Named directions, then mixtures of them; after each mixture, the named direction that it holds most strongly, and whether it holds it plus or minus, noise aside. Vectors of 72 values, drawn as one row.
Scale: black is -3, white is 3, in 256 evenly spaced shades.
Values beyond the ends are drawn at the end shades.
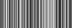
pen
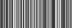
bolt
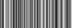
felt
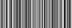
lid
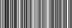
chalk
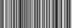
felt, plus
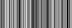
chalk, minus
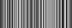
pen, plus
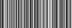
felt, plus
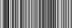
pen, minus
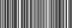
chalk, plus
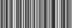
bolt, plus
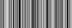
chalk, minus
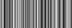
felt, minus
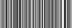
lid, plus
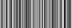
lid, plus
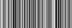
bolt, minus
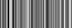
lid, minus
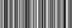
felt, minus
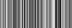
bolt, minus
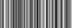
felt, plus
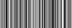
lid, plus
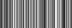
bolt, plus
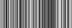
pen, minus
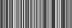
bolt, plus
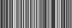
bolt, plus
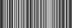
pen, plus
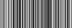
bolt, minus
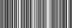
chalk, plus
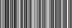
chalk, plus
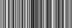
lid, minus
